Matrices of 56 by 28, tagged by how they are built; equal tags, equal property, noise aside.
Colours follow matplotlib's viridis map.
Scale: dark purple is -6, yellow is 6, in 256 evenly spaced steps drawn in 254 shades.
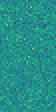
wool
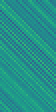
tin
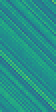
tin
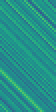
tin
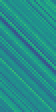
tin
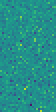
wool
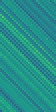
tin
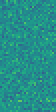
wool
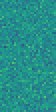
wool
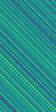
tin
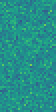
wool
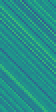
tin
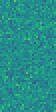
wool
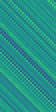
tin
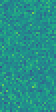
wool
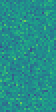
wool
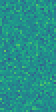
wool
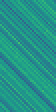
tin
